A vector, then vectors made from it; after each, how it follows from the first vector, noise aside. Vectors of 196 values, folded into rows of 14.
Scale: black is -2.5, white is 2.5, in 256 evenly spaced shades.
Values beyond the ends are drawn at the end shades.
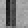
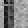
wrapped around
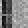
wrapped around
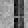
wrapped around
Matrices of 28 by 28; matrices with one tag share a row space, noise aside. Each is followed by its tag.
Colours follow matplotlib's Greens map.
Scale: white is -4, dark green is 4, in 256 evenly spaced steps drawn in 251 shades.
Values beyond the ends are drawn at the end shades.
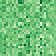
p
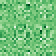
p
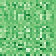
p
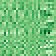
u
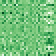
u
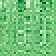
p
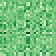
p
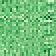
u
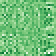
u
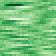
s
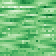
s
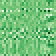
u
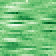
s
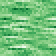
s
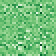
p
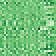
u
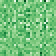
p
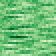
s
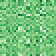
p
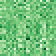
p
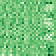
u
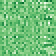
u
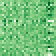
u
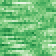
s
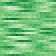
s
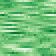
s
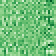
u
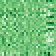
u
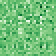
p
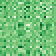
p
